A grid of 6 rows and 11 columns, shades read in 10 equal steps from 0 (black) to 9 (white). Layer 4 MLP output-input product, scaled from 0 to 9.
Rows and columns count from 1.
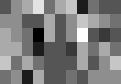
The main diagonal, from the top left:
3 5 4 1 3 3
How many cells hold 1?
3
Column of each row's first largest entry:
4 8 8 1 1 4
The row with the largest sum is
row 2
